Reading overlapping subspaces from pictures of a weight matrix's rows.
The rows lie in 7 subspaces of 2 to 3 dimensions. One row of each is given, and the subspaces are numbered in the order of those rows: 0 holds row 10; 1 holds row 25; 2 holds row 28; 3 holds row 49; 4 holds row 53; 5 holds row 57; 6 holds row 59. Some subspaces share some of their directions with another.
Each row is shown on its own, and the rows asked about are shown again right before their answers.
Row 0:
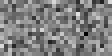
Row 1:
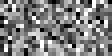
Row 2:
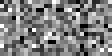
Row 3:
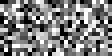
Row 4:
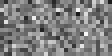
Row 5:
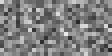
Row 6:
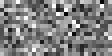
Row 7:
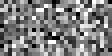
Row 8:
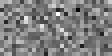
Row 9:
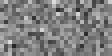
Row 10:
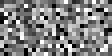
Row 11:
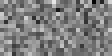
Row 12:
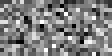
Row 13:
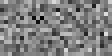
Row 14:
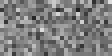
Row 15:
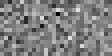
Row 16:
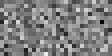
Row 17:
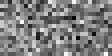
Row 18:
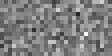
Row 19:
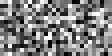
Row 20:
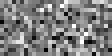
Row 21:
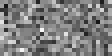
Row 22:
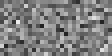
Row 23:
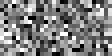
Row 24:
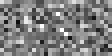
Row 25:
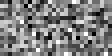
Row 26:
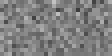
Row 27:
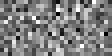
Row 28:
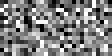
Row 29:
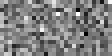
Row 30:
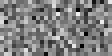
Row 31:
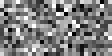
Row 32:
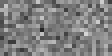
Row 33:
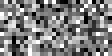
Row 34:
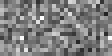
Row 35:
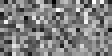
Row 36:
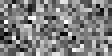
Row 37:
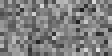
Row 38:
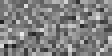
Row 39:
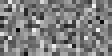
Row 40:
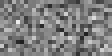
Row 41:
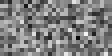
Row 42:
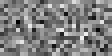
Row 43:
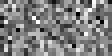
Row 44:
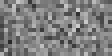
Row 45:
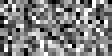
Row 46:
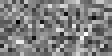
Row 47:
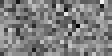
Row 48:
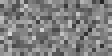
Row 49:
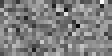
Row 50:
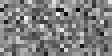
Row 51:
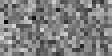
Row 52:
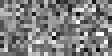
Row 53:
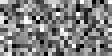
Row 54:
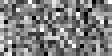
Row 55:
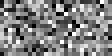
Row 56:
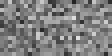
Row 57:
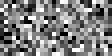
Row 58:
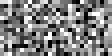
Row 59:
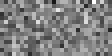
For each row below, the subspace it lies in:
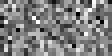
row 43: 2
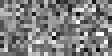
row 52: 6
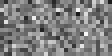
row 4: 5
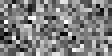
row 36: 5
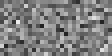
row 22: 0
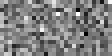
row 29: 5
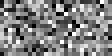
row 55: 3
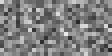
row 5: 4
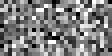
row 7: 4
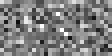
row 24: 4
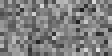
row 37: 6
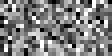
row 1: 2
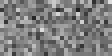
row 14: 1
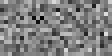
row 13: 3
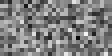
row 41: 1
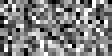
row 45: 2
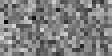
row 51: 5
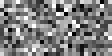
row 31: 3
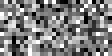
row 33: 6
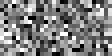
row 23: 5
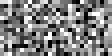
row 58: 1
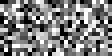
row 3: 4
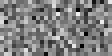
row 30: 0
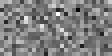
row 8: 2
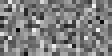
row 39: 2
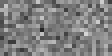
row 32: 5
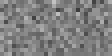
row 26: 6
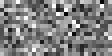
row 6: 3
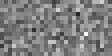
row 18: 2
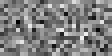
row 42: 2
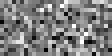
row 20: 0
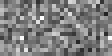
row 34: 3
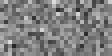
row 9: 0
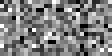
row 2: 4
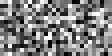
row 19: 1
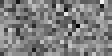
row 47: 3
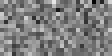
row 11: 6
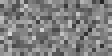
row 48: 4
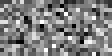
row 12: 0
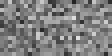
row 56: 1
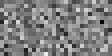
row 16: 0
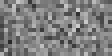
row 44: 3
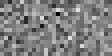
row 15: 2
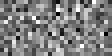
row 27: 5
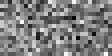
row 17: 1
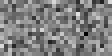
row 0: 0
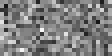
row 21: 5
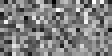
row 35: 6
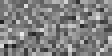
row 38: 0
